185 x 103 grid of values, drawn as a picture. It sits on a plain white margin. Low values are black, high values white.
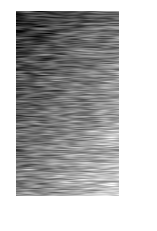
The ninth with the highest average is the bottom right. The grain runs across in streaks. On average the colour sits 50% of the way up the scale. The field climbs toward the bottom right.
